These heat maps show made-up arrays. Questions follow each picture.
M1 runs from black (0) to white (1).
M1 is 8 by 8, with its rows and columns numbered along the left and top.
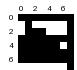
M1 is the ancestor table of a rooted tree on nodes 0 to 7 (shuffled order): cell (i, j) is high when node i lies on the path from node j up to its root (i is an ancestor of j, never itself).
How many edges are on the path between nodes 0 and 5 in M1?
2
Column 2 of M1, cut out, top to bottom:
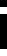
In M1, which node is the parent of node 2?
1
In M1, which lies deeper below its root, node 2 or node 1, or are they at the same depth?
node 2
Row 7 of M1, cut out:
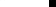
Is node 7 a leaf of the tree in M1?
no
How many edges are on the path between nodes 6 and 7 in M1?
4
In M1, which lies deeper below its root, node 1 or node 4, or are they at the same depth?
node 4
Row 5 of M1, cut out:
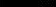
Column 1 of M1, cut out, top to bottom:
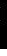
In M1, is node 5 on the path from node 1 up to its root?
no
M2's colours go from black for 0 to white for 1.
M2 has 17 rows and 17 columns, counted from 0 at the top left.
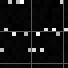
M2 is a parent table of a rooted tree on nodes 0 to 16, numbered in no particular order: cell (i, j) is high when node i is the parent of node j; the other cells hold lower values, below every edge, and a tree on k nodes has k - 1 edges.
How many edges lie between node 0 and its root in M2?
1
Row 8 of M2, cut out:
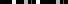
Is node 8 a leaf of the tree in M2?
no
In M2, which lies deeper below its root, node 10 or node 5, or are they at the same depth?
node 5
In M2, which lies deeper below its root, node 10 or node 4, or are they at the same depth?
node 4
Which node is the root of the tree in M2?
12
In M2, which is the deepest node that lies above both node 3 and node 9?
8
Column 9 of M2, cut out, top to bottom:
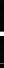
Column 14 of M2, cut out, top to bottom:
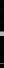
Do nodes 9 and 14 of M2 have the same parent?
yes
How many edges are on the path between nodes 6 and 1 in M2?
4
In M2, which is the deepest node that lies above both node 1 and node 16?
7
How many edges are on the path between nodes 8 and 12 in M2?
1
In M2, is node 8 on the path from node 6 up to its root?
yes
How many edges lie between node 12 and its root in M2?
0
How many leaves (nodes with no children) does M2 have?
13
